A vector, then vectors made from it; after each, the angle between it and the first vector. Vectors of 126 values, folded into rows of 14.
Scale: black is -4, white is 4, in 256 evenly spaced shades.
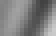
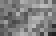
partly opposed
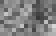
partly aligned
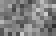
partly opposed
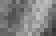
nearly opposite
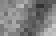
nearly parallel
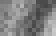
nearly parallel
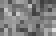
partly aligned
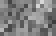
partly opposed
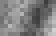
nearly parallel
